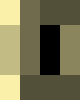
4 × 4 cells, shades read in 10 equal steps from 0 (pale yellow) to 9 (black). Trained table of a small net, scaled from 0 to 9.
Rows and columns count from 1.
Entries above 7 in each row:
0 1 1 0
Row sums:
17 20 20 18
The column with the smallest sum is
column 1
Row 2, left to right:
2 5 9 4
